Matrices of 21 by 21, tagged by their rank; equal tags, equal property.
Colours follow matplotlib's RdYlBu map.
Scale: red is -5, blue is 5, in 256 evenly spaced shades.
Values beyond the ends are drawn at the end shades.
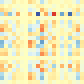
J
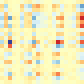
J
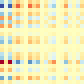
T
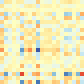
J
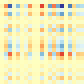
T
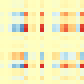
T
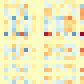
J
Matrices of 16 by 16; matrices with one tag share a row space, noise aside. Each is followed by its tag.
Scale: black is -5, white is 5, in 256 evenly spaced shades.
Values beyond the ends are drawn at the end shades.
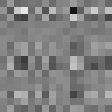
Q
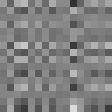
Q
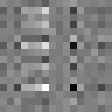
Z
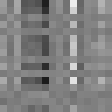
Z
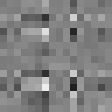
Z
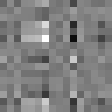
Z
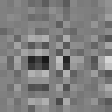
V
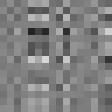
V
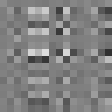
V
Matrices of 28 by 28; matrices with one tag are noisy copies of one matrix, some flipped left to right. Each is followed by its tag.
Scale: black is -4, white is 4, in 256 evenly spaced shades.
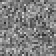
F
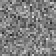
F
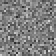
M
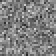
F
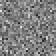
M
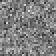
F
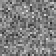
F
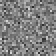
M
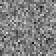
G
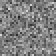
F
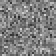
F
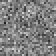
F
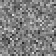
G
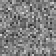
F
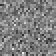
G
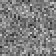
F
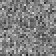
F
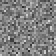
M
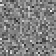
M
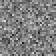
G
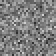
G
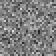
G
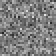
F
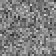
F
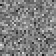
G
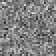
F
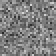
F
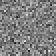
M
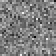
F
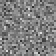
M
